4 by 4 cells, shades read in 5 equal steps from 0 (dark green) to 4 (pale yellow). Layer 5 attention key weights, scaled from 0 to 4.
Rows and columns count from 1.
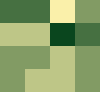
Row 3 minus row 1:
1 1 -1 0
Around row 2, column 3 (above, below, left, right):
4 3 3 1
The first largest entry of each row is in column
3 1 3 2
